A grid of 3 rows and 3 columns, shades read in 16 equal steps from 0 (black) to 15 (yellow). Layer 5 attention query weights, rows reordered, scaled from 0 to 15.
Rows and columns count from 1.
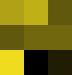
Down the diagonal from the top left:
11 7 2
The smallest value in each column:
6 0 2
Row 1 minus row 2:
5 5 -1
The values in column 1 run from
6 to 15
